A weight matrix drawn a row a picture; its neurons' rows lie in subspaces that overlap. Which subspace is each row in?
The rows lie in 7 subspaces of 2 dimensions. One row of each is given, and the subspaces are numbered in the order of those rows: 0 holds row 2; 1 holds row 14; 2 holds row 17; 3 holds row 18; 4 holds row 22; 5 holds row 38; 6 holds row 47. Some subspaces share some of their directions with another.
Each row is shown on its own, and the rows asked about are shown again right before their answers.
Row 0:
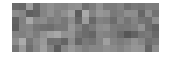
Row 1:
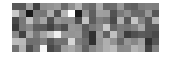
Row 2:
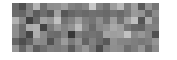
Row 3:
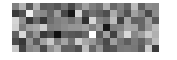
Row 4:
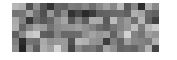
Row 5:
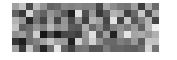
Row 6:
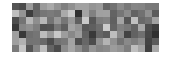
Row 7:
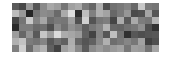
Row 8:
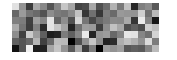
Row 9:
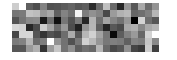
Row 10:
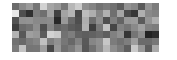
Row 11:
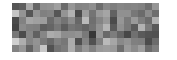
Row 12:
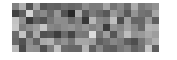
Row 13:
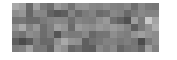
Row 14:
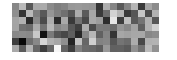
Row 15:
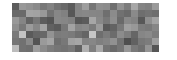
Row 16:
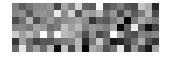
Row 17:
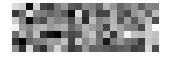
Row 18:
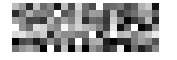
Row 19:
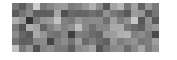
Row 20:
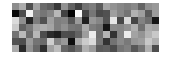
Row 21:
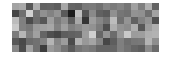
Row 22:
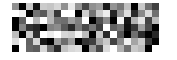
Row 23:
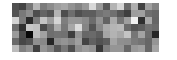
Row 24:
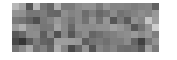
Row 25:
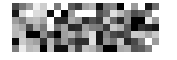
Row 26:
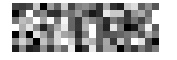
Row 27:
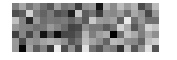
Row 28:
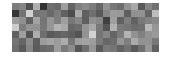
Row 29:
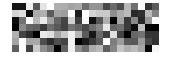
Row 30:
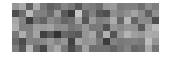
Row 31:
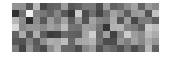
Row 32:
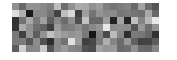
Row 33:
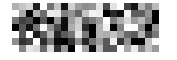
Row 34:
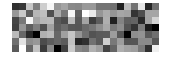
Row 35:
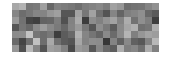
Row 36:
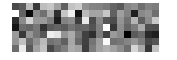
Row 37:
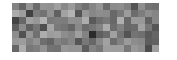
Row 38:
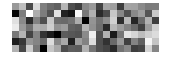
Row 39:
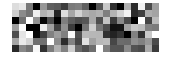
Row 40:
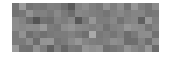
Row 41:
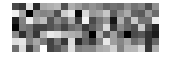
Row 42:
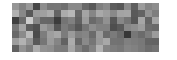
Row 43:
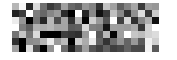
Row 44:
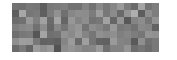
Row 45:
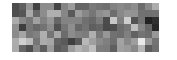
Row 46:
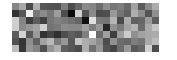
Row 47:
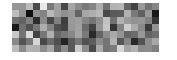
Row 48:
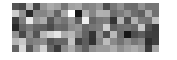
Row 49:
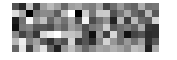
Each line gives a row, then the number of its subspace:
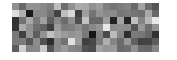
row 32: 2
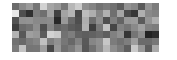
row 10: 1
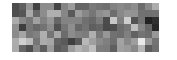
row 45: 2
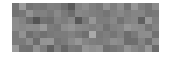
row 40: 4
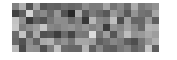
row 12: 4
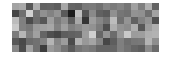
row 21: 3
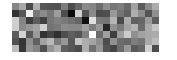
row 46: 4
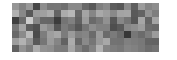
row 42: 0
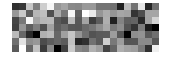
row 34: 5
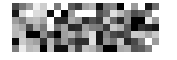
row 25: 5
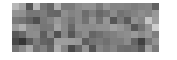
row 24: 2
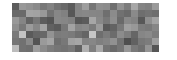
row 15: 4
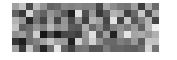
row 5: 1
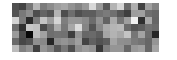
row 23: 0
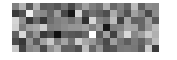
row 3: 4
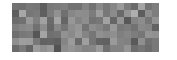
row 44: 1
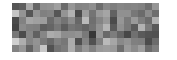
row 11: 3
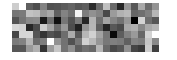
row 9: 0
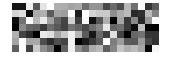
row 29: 5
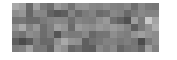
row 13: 2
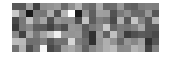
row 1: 5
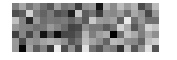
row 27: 3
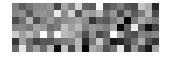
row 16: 3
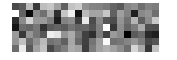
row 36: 1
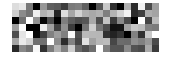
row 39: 0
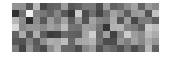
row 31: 6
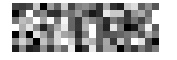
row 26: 6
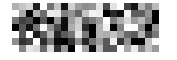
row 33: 6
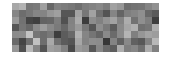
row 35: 6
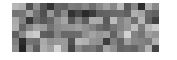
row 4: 5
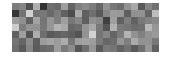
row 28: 6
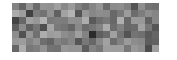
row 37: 4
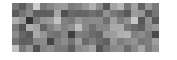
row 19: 0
